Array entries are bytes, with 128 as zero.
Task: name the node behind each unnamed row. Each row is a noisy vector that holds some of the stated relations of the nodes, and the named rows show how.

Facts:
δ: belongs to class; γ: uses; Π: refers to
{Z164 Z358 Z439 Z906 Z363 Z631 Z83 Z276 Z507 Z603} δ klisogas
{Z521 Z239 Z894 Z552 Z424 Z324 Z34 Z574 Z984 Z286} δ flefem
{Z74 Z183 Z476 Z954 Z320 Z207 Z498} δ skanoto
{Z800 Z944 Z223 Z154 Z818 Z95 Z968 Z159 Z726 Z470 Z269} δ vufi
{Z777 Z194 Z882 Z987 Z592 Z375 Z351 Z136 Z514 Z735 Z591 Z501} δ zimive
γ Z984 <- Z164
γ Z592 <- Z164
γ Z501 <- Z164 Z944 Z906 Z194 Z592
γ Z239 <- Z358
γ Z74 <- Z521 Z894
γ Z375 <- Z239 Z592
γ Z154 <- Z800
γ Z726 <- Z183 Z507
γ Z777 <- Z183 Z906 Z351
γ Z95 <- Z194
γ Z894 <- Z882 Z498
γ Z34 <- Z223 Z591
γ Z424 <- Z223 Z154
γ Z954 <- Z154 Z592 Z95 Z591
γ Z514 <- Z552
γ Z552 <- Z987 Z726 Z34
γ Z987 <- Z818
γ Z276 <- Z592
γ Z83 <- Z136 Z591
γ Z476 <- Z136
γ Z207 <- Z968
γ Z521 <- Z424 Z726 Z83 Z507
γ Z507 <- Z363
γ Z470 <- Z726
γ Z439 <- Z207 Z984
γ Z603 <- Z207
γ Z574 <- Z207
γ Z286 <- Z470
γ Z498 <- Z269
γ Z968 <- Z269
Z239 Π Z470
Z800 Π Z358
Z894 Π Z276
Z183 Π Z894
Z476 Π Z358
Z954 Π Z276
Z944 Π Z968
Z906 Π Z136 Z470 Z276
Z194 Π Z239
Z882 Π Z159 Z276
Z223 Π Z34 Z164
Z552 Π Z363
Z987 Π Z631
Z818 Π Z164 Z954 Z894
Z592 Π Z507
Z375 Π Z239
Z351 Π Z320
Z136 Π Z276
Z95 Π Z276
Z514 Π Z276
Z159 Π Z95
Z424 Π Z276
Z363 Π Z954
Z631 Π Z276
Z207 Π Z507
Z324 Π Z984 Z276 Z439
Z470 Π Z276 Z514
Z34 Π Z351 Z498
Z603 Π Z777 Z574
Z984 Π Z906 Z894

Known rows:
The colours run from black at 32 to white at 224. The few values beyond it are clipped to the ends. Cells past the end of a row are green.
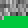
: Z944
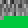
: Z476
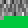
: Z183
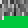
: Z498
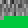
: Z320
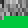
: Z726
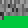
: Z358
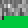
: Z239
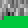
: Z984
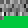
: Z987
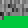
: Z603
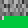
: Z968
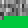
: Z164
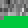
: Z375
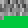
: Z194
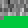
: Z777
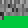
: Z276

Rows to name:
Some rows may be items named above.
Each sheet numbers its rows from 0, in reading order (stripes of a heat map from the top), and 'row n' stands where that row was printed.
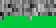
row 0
Z439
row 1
Z95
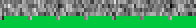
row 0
Z239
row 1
Z944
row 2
Z95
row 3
Z591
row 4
Z906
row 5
Z514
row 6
Z154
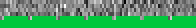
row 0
Z944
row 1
Z269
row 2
Z424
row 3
Z726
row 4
Z207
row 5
Z954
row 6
Z882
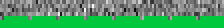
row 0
Z363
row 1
Z501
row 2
Z987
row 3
Z521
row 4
Z83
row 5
Z74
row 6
Z818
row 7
Z164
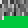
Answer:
Z498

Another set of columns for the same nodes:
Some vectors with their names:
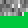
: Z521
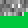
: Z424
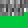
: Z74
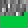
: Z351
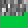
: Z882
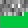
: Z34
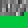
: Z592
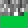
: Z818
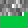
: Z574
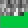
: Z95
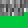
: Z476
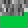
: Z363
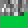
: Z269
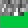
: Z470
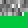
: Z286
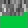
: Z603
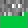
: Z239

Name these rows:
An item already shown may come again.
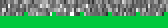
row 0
Z882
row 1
Z894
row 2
Z818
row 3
Z906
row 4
Z498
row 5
Z591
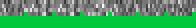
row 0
Z83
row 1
Z968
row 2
Z968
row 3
Z424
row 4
Z439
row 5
Z375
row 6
Z207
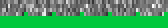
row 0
Z591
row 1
Z944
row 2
Z207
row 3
Z164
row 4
Z954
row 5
Z984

